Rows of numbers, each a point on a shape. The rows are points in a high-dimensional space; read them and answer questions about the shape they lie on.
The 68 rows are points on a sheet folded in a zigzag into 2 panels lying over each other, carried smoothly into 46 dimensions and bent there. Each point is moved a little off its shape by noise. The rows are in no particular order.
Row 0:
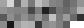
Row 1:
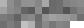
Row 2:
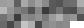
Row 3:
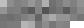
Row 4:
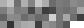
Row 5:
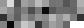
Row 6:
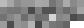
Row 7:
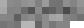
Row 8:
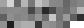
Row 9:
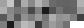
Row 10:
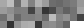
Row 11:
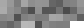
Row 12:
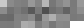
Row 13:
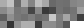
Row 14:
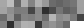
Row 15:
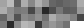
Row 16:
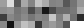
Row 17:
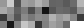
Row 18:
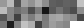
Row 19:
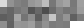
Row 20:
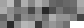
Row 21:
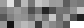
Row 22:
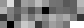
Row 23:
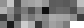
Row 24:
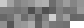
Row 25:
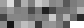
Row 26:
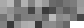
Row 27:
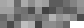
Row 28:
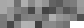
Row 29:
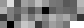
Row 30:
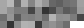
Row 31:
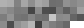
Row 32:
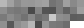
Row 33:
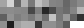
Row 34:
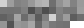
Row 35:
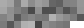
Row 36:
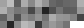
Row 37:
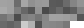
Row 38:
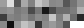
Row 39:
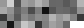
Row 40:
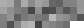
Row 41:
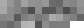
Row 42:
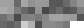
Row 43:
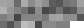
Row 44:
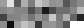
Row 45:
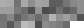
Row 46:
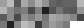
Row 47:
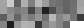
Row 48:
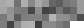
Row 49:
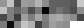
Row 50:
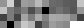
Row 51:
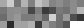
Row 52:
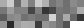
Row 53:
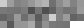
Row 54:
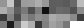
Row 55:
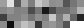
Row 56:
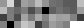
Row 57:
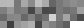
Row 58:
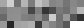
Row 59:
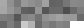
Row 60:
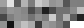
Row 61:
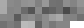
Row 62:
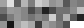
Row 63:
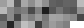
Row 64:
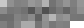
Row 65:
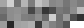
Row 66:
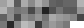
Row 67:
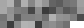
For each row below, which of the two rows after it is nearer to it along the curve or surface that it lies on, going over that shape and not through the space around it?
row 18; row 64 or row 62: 62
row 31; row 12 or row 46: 46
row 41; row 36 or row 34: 36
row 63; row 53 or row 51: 51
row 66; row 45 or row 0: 0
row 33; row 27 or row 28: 28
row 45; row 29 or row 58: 29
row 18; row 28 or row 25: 28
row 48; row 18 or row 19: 18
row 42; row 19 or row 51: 19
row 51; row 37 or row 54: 54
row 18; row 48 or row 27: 48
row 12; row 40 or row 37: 37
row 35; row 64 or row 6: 6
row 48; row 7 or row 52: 7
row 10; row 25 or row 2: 2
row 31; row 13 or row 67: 67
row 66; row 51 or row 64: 51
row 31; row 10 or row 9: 10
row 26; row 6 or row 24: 6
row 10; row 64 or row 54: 54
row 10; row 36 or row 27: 36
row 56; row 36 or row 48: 36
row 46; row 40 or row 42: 40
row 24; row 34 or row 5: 34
